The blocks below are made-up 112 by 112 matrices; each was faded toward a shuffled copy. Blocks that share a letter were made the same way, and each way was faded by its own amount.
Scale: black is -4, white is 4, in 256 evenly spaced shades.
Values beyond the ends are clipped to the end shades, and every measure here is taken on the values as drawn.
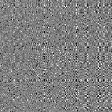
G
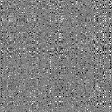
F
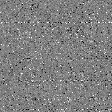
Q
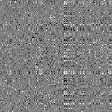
G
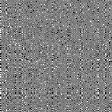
G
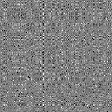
G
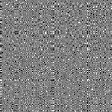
G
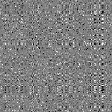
G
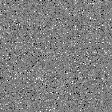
Q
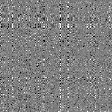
F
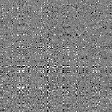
F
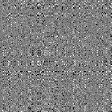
F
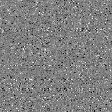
Q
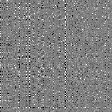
F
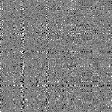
F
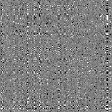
F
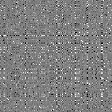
G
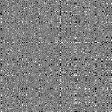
F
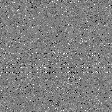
Q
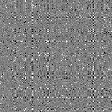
G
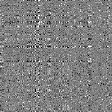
F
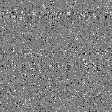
Q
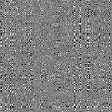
F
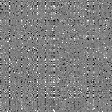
G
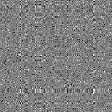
G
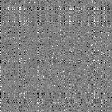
F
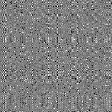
G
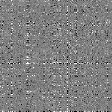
F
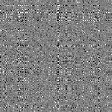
F
